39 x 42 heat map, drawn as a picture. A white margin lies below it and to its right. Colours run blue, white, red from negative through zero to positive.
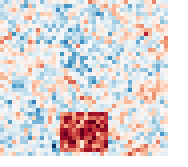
An odd patch, higher than its surroundings, sits in the bottom middle. The ninth with the highest average is the bottom middle. The texture is blotchy.
